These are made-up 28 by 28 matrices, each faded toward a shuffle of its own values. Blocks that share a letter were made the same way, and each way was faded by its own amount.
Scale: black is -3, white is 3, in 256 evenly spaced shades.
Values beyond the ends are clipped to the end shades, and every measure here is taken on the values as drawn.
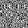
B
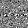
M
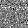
M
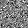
M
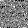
M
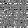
B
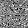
M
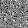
M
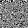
M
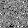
M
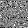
M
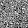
M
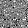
M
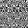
B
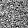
M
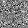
M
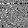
M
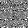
M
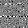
B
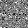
M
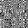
B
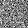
M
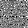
M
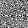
M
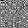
B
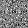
M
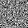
M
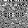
B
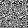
M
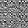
B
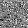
M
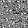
M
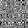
B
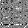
B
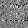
B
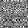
B
